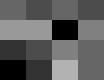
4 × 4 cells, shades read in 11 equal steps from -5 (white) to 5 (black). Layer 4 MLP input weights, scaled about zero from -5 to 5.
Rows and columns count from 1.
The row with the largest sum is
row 4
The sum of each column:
8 6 4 4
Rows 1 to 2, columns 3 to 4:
1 2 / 5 0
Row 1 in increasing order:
1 1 2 2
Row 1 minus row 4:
-4 -1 3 1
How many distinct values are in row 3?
4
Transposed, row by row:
1 -1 3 5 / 2 -1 2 3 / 1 5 0 -2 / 2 0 1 1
